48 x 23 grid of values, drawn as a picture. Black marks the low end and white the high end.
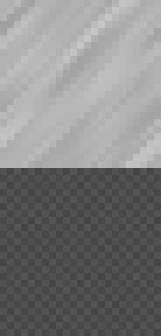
It is made of 2 by 1 panels. Panel 1,1: high, slanting up to the right, faint in contrast. Panel 2,1: low, checkered, faint in contrast.
